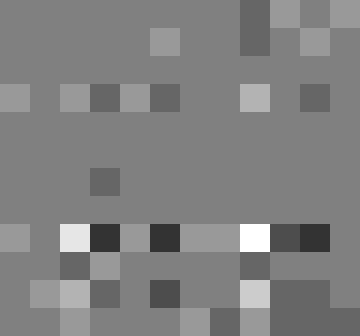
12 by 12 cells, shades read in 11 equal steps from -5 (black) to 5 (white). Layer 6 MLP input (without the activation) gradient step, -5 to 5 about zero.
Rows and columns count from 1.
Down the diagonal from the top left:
0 0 0 -1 0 0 0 0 5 0 -1 -1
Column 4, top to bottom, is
0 0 0 -1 0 0 -1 0 -3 1 -1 0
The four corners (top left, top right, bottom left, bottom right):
0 1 0 -1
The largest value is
5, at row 9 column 9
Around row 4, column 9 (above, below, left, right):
0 0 0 0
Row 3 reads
0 0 0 0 0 0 0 0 0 0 0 0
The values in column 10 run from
-2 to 1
